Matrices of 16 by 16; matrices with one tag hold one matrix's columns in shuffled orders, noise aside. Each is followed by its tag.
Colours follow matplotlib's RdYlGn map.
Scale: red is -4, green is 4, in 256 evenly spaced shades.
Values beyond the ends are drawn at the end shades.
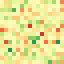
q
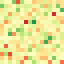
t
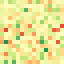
q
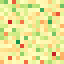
t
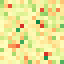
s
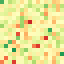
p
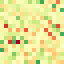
q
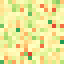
s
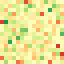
t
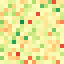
t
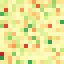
s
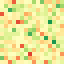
t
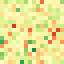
q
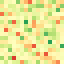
t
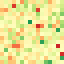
s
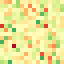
s
